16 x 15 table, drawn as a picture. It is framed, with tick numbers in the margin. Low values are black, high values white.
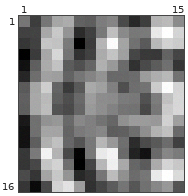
Calmest part: centre. Odd rows or columns: none. Rings: centred on the middle right. Stripes: upright, repeating 3 times.
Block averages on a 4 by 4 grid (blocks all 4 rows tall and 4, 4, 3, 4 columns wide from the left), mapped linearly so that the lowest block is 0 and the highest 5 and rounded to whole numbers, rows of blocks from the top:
2045 | 3215 | 2214 | 2045
